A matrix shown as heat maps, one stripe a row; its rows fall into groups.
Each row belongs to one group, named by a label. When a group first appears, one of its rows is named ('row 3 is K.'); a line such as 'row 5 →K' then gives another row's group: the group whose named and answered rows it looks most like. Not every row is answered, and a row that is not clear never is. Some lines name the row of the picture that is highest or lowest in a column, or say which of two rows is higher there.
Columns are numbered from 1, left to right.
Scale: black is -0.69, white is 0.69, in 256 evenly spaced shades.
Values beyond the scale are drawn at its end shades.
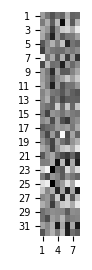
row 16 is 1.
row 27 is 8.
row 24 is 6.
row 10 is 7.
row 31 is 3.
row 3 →7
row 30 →6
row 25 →7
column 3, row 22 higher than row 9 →Yes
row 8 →8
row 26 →3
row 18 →3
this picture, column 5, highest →18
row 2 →8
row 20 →7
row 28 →7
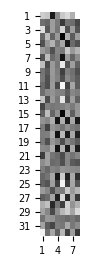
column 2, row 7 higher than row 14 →Yes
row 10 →6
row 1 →7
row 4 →8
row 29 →7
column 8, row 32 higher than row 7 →No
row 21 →8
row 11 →3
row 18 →3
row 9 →6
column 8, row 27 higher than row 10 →No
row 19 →6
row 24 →3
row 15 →8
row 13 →3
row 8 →3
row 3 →3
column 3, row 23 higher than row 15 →Yes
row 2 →6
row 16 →3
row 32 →3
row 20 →3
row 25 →3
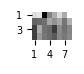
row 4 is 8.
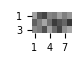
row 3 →1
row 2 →6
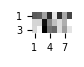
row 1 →3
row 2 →7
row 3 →7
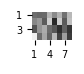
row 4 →3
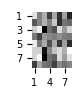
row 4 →6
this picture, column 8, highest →6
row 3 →7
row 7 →7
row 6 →7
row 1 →3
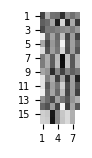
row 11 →3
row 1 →8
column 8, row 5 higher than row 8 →No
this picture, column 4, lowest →2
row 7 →8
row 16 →7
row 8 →8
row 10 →3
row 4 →3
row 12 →3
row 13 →1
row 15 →7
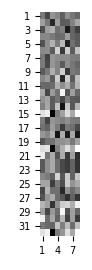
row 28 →7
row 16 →6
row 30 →3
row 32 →7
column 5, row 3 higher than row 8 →Yes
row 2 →1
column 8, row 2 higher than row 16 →Yes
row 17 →6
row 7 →6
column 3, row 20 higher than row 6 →No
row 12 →3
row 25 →7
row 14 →8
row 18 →3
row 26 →8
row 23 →6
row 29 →3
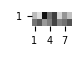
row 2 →6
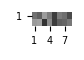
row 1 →6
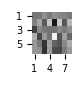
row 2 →8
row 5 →1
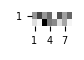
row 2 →7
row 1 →3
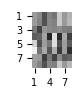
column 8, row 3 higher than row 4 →Yes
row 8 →7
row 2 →7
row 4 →3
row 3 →6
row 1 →7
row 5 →3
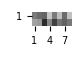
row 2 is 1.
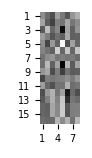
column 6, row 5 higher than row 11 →No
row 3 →8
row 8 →8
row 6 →8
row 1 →1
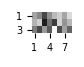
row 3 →3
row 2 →7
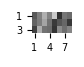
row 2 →6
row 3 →8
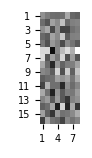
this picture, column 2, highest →6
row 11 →8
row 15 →1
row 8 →1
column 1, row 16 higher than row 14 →No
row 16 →8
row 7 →3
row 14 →3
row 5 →6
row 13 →1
